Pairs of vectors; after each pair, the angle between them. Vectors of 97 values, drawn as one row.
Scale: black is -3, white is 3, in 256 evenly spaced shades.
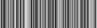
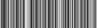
nearly parallel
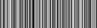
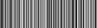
partly opposed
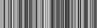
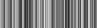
nearly parallel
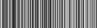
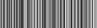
orthogonal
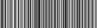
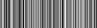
partly opposed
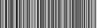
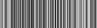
orthogonal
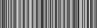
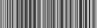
nearly opposite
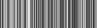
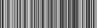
nearly parallel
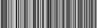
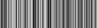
nearly parallel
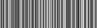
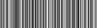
nearly parallel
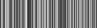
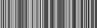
orthogonal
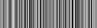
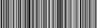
orthogonal
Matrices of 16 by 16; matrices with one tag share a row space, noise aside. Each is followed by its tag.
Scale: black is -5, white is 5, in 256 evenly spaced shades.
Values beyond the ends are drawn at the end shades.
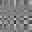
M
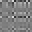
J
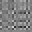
J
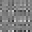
J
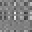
M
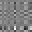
M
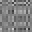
J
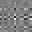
M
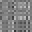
J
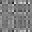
J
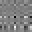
M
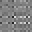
J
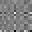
M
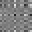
M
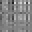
J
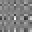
M
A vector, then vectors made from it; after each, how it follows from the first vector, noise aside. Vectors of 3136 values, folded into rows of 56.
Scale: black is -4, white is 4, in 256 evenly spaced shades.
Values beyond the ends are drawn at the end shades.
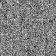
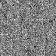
copied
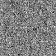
wrapped around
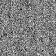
reversed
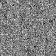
copied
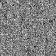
copied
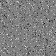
partly zeroed
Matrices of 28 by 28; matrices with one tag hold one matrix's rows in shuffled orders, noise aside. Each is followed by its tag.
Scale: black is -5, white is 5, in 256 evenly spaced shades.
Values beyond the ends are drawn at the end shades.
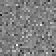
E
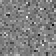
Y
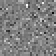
Y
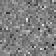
Y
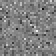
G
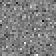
G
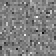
G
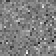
Y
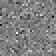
E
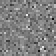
Y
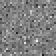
G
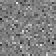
E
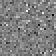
Y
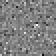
G
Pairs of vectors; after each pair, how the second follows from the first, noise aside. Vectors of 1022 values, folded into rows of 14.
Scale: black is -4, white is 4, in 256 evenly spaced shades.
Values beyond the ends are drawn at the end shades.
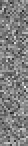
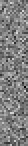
negated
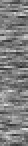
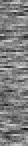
negated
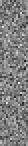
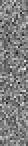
negated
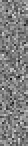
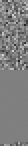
partly zeroed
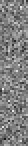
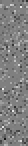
partly zeroed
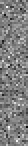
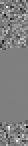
partly zeroed
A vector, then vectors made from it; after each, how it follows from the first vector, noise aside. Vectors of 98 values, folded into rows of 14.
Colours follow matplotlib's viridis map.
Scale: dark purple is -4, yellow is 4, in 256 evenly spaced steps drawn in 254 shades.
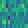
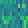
reversed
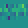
partly zeroed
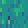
partly zeroed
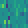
partly zeroed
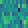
reversed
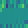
partly zeroed
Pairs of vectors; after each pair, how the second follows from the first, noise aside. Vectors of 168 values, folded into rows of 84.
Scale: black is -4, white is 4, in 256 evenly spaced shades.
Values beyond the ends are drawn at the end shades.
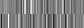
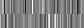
wrapped around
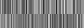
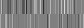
partly zeroed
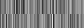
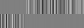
partly zeroed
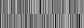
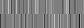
partly zeroed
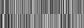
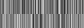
wrapped around
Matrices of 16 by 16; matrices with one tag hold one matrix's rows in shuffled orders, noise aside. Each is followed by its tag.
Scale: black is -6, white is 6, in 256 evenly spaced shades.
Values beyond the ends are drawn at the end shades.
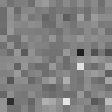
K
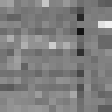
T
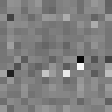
K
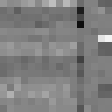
T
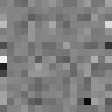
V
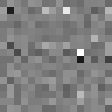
K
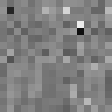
K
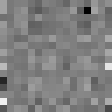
V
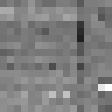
T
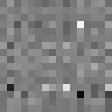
K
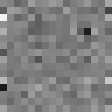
V
